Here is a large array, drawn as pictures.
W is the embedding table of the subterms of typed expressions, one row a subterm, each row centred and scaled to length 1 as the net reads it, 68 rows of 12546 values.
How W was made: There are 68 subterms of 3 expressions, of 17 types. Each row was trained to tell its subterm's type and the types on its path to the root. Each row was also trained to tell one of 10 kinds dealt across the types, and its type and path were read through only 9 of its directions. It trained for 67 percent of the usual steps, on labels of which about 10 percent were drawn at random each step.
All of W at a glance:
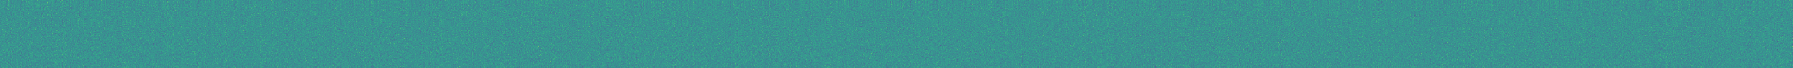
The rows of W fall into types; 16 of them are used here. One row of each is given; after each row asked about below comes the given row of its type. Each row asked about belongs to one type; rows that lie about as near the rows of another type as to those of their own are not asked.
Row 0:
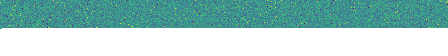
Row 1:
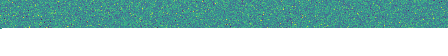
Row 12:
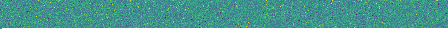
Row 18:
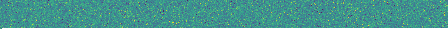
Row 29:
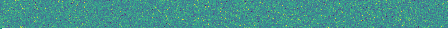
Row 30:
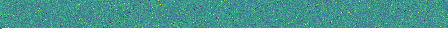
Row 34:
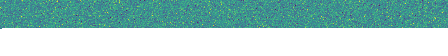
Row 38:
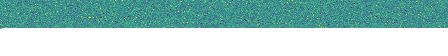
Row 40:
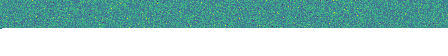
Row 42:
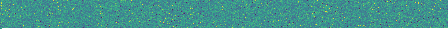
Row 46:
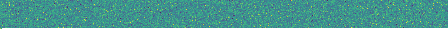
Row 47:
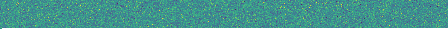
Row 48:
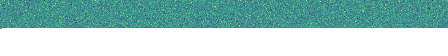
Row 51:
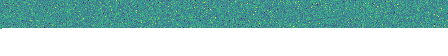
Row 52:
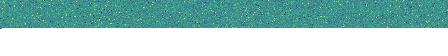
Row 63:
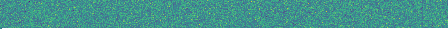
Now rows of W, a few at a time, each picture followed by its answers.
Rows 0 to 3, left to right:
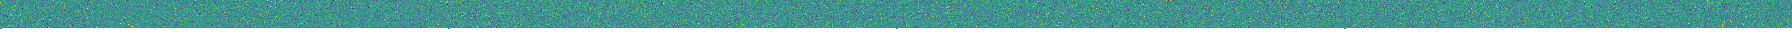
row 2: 1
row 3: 42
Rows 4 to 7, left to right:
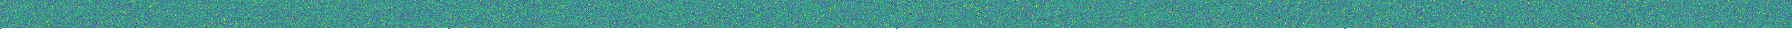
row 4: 0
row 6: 42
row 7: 18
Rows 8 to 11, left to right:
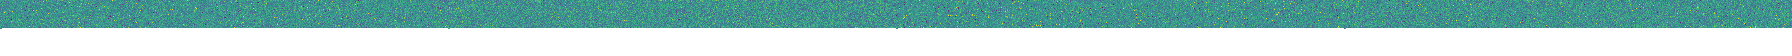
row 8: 51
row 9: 0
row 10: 29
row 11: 1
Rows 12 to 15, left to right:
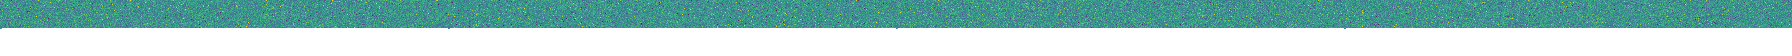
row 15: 42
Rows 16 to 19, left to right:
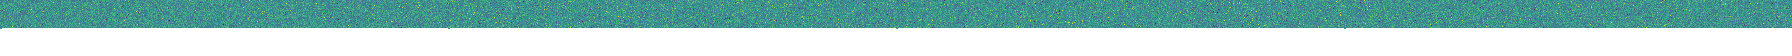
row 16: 48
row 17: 29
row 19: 48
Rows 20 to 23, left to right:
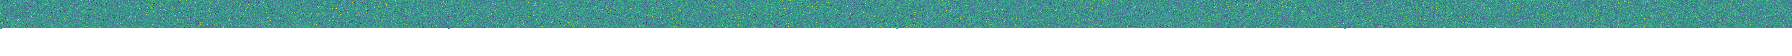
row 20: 48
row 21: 38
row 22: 18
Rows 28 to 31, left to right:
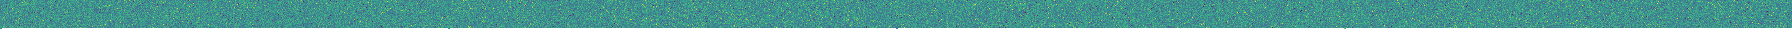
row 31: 52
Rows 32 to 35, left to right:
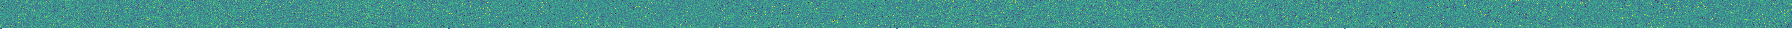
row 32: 51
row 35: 46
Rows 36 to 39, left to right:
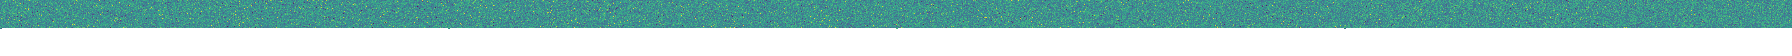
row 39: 40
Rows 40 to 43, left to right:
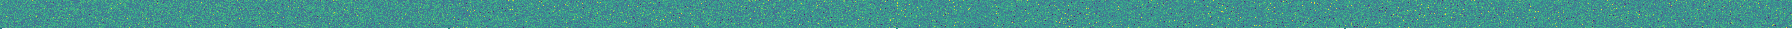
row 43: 12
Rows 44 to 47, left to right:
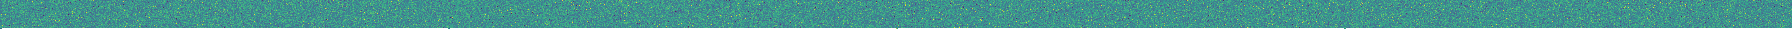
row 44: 47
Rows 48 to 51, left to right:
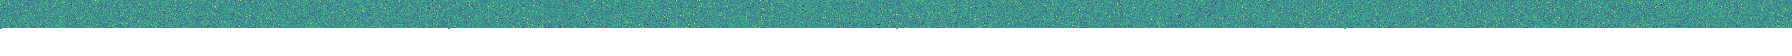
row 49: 48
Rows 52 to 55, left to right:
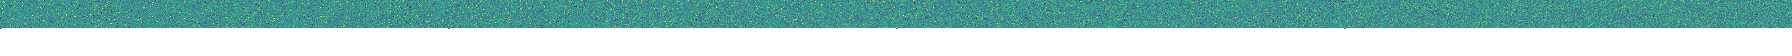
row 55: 0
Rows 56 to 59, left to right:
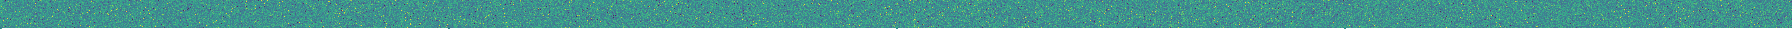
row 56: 30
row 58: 40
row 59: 40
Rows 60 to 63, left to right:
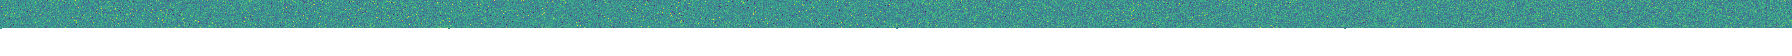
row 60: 47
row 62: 18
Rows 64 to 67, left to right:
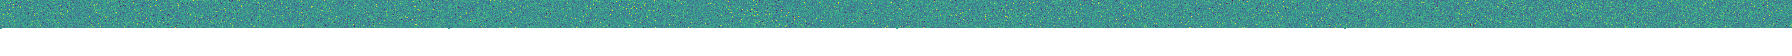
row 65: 46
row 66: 18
